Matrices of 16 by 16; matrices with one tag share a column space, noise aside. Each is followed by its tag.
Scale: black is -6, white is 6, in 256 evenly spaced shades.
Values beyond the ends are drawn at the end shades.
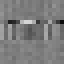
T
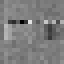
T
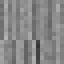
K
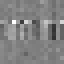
T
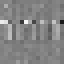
T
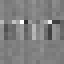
T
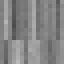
K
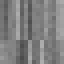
K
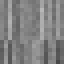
K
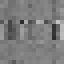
T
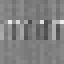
T
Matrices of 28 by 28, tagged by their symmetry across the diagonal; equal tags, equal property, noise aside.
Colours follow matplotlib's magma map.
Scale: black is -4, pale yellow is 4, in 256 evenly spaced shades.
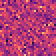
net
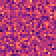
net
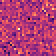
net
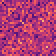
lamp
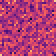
lamp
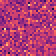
lamp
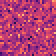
net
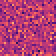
net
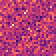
lamp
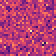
lamp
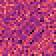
lamp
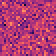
lamp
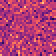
net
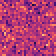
net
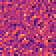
net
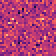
net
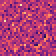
lamp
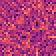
lamp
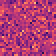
net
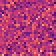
net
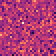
lamp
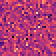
net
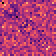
lamp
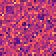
lamp
